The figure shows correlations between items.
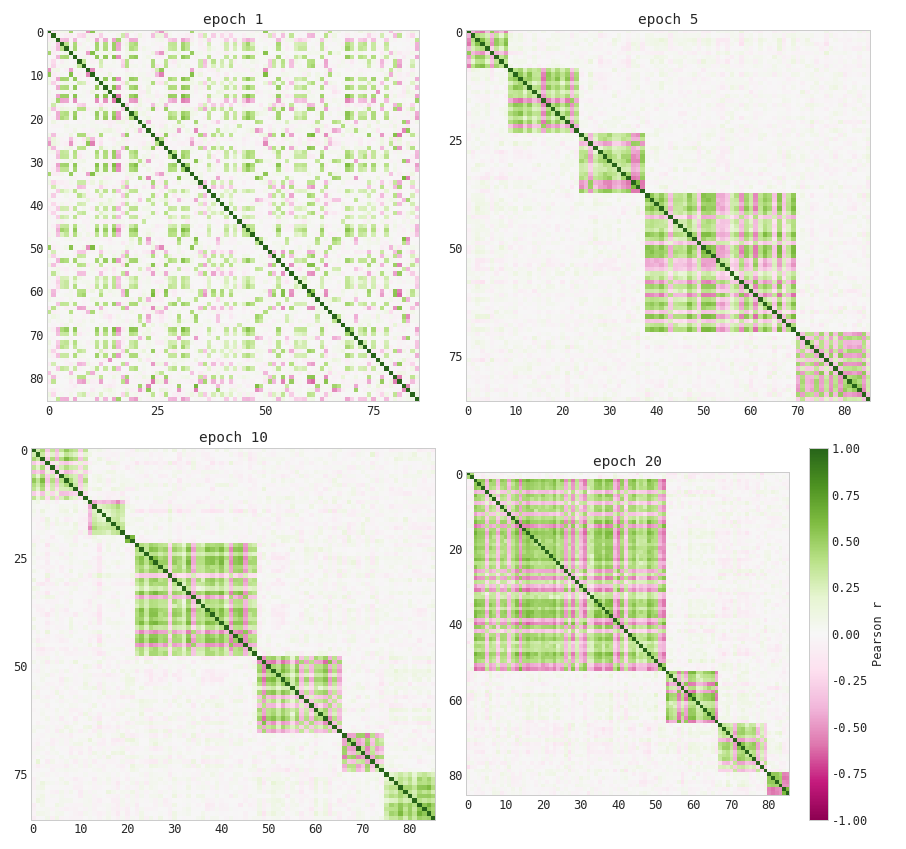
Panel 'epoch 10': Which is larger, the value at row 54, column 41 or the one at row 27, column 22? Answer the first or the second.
the second
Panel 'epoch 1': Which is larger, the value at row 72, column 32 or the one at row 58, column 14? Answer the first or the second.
the first
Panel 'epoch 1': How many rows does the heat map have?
86
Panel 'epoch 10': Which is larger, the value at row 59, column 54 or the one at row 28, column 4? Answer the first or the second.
the second
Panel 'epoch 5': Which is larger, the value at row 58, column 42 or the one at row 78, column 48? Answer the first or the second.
the second
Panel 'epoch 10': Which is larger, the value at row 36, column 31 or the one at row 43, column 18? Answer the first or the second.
the first
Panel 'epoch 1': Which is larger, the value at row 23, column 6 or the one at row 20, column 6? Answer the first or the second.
the second
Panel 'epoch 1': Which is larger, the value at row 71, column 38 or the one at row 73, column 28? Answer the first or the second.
the second
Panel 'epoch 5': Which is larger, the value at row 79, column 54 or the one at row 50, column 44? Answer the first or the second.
the second
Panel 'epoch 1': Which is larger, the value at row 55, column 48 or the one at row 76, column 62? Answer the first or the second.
the first
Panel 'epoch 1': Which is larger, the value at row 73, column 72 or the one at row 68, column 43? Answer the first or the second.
the first
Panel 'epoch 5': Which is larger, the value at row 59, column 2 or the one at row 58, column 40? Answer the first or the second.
the first
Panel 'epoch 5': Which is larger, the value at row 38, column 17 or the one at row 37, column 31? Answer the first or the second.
the second
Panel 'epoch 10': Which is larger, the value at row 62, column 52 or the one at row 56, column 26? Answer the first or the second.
the first
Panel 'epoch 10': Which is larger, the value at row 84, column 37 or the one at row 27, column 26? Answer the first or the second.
the second
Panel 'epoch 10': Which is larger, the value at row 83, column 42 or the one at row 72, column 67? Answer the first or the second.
the first
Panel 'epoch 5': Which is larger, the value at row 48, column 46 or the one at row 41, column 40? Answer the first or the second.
the second
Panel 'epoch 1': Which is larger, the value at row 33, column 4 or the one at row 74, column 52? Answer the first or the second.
the second
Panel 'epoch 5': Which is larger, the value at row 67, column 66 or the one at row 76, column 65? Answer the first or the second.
the second
